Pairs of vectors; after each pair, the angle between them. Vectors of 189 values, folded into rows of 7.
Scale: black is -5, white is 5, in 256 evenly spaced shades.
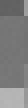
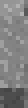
nearly opposite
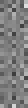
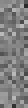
nearly opposite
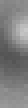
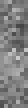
partly opposed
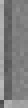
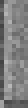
nearly opposite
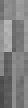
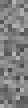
orthogonal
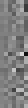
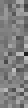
nearly parallel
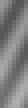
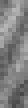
nearly opposite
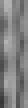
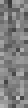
partly opposed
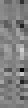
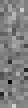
orthogonal
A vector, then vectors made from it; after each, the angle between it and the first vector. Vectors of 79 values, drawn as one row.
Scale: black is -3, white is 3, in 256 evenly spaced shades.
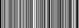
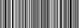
orthogonal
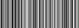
partly opposed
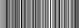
partly opposed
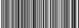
nearly opposite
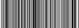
nearly opposite
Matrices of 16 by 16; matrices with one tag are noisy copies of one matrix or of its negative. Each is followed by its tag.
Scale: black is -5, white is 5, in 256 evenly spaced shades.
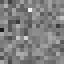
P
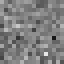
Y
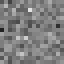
P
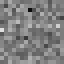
P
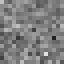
Y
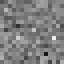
Y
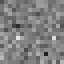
Y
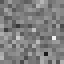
Y
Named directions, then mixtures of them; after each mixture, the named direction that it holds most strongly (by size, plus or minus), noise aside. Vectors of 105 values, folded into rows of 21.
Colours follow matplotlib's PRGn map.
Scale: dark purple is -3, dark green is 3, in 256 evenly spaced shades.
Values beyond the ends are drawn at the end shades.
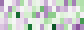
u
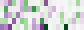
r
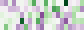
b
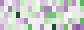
u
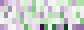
u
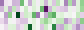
u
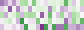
b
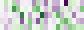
b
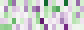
r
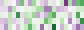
u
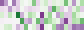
b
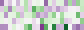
u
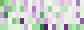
r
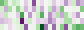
b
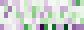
u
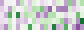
u
